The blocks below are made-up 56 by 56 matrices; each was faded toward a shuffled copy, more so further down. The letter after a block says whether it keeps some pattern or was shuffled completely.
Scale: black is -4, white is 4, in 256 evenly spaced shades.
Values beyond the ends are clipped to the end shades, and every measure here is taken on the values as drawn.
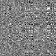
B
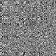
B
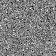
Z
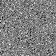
Z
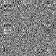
B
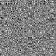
B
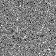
Z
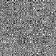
B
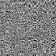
B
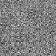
B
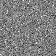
Z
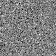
Z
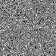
Z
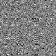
B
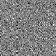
B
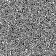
Z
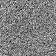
Z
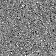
Z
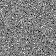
Z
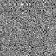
B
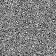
Z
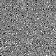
B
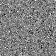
Z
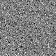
Z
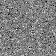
Z
